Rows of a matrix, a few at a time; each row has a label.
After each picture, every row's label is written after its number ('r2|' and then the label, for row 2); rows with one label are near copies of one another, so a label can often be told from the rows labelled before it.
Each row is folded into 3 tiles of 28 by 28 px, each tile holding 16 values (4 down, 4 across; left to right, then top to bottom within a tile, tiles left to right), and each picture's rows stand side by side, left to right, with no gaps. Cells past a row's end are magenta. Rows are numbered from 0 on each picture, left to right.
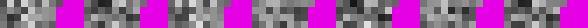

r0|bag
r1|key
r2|bag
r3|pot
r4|key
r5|pot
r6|key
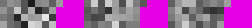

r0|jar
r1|bag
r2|pot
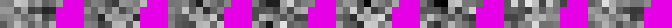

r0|pot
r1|jar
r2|jar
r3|key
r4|jar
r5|key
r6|bag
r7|pot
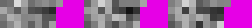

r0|pot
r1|pot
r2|pot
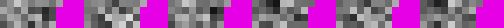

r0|pot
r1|jar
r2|pot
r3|key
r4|jar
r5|key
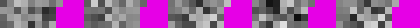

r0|pot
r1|bag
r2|jar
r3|key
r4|jar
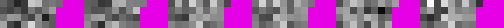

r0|key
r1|key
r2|bag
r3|bag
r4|pot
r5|bag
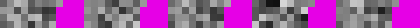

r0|pot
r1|jar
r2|pot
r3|key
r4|pot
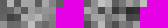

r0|bag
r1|pot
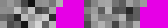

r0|jar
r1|pot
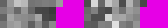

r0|pot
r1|bag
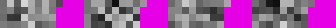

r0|bag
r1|jar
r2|pot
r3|key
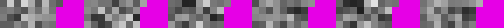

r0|bag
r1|jar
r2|key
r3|pot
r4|key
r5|pot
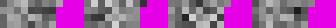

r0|pot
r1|bag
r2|jar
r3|pot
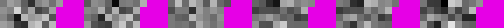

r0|jar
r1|jar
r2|bag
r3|key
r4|key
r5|key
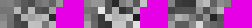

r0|jar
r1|jar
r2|key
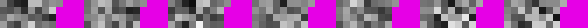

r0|key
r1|pot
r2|key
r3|jar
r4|pot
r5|jar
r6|jar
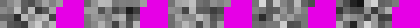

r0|jar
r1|pot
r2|pot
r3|bag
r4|key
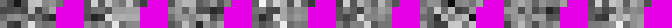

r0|key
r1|bag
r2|pot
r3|bag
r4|bag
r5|jar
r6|pot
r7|bag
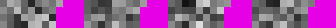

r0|jar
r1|key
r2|key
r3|key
